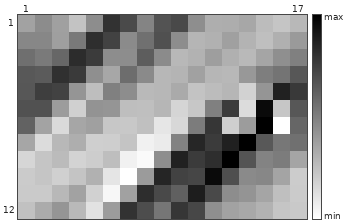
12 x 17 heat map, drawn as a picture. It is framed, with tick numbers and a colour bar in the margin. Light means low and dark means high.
The grain runs diagonally up to the right. Neither half mirrors the other. Values change most from cell to cell in the middle right. An odd patch, rougher than its surroundings, sits in the middle right. No overall slope runs across the table.
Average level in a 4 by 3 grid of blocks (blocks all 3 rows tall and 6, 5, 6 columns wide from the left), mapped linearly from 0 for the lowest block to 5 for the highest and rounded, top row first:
4 3 1 / 4 1 3 / 0 1 5 / 0 5 2
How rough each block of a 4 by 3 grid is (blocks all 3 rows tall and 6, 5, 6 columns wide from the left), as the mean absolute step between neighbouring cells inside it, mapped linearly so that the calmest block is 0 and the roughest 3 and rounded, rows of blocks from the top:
1 1 0
1 0 3
1 2 3
1 2 1
